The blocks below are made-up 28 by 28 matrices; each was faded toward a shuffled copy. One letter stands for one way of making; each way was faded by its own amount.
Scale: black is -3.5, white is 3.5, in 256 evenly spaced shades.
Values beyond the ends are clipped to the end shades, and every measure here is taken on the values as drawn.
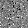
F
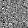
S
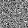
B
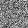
B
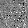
F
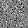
S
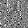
S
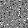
F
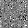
S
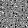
F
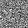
B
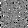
F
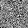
B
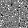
F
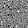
F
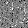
F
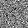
B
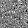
F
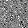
F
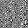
S
